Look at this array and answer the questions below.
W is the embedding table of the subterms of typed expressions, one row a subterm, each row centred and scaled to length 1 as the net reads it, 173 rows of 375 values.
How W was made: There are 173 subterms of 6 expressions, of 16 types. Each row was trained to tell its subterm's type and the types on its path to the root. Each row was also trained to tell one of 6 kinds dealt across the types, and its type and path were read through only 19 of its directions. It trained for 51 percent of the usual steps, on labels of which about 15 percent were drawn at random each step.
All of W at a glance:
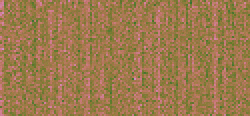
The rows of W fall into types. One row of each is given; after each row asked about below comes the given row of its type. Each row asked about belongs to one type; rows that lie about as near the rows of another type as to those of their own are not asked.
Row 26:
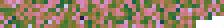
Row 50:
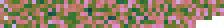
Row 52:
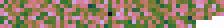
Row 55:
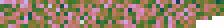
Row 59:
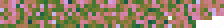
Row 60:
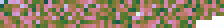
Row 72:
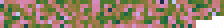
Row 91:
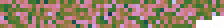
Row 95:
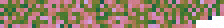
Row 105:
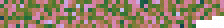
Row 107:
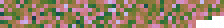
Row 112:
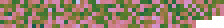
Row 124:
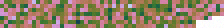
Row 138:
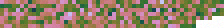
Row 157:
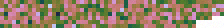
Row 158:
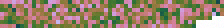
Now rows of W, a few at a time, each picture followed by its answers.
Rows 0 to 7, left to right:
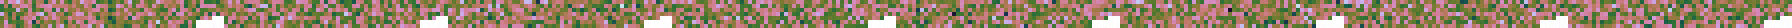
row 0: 60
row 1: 26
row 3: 107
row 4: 107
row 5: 107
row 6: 105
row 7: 112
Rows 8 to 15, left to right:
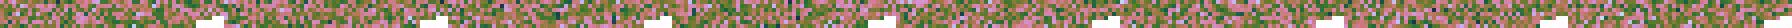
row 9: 158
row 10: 158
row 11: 107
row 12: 72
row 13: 157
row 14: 105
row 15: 72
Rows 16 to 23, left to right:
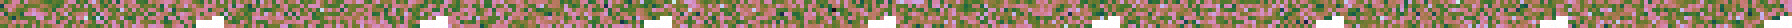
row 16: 50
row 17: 158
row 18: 95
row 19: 124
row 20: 138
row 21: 91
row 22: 26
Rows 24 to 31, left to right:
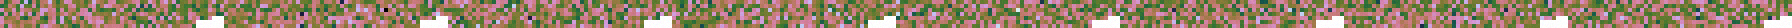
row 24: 105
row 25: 91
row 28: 157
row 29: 50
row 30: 91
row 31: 112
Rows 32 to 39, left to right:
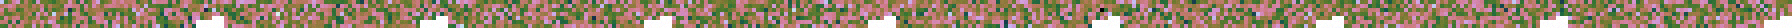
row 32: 59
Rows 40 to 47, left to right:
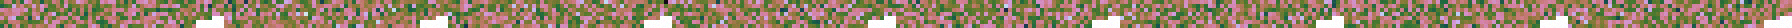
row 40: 112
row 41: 60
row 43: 91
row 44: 138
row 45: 95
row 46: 26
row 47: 72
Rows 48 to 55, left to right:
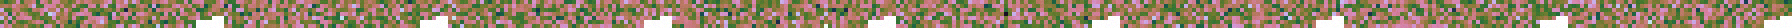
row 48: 52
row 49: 60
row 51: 55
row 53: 124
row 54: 138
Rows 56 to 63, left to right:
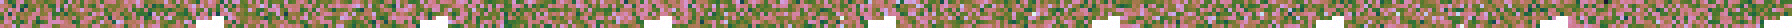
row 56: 124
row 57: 59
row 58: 59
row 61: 112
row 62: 60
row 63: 95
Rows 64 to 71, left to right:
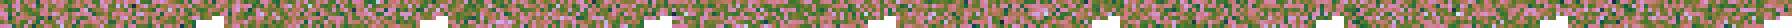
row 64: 52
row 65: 157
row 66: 91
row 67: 112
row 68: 91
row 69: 158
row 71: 124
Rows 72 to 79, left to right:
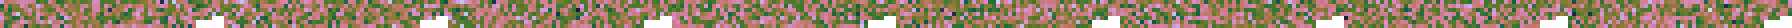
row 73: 124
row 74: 26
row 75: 95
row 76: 91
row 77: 107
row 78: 50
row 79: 52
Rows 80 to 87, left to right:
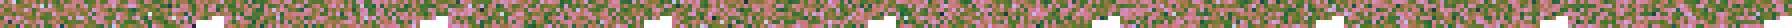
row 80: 59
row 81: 55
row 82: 112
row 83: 105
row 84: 52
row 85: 112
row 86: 158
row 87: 95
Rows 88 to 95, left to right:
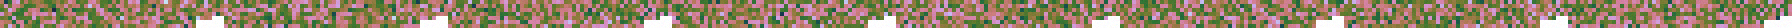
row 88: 50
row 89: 124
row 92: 105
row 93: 112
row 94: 107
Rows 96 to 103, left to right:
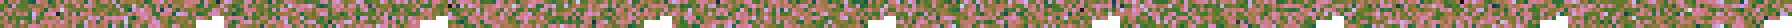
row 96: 91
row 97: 55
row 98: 60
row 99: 72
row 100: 124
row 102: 158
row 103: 157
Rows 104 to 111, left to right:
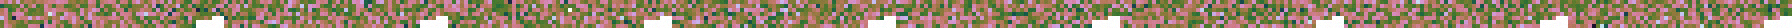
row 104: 138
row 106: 107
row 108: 138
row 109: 50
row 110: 95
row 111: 55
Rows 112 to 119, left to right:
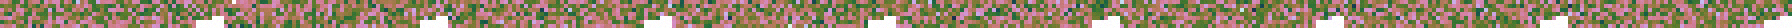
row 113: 26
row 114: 158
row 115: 95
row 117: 105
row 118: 59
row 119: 95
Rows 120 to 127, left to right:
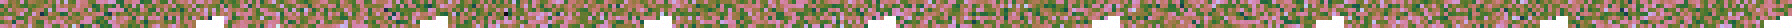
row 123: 59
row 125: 112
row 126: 138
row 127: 107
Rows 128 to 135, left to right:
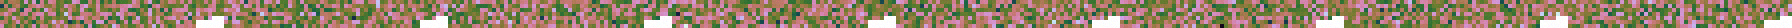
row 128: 50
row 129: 105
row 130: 52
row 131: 138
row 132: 91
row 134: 26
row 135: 95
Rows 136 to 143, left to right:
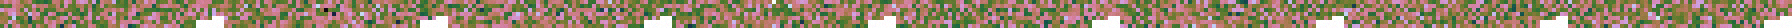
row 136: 112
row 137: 91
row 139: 52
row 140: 59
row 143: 60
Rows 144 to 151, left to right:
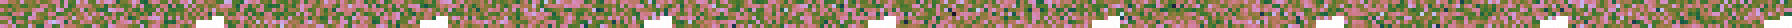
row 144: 112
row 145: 72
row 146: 59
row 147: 72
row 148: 55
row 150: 105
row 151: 105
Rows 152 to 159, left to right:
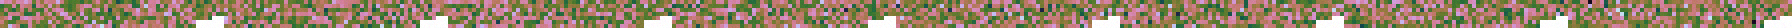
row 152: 138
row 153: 59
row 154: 138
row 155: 138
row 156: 50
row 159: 60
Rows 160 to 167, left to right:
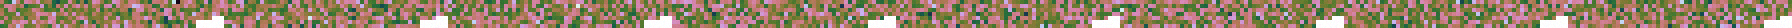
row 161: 124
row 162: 60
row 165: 138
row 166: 105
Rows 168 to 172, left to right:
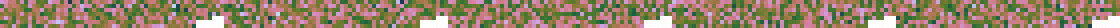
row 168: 158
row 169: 91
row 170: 95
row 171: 26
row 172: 107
